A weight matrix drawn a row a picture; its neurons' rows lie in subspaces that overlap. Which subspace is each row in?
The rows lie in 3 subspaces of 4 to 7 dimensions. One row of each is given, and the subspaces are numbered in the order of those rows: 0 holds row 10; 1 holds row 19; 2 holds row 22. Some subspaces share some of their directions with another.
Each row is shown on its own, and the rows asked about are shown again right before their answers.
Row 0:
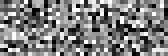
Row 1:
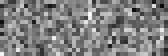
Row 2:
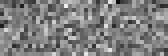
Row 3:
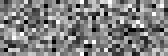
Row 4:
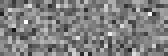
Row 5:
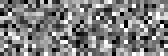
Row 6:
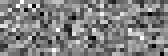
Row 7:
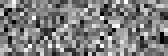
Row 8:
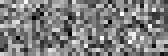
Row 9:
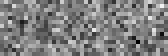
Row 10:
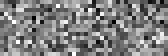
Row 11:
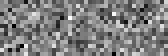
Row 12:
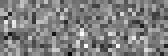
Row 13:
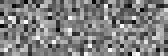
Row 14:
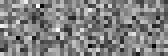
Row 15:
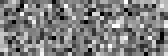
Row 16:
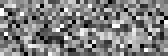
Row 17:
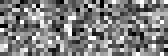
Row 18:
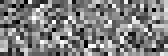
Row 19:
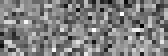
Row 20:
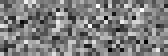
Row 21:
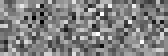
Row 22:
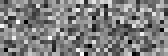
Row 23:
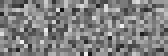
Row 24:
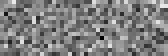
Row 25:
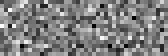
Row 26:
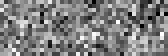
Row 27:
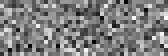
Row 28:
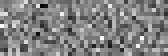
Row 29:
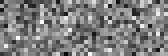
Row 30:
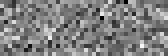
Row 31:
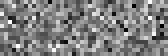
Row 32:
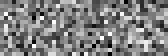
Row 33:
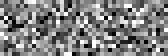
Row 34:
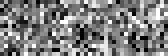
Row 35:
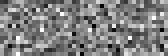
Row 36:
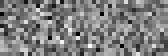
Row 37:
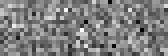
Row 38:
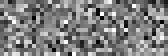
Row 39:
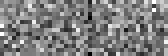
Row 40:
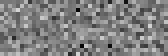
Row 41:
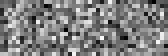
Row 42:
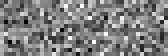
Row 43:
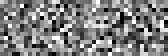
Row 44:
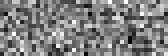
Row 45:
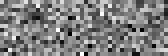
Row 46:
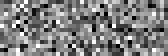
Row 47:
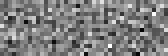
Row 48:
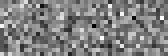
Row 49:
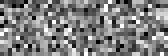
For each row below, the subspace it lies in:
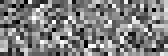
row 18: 2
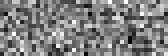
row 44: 1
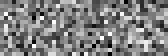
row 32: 1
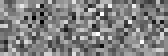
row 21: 0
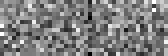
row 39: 1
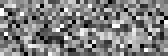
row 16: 1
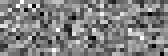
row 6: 2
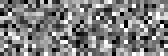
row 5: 0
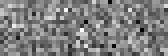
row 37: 0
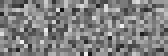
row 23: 1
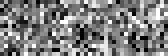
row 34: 0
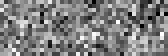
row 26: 0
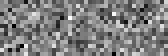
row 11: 0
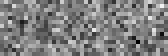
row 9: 0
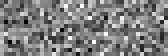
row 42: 1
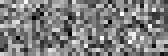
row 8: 2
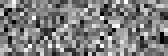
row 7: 1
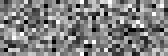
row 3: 2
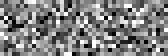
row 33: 0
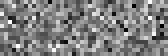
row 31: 0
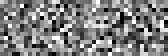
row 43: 1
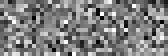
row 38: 0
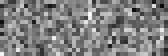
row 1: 1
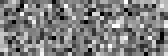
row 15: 1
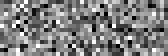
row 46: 2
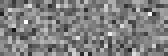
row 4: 1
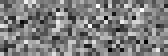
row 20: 0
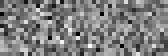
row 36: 1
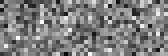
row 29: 0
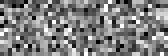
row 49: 1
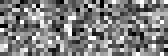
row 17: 2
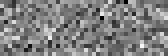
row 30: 1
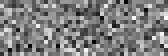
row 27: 1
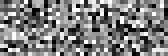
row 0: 2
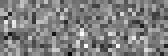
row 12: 0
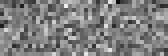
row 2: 1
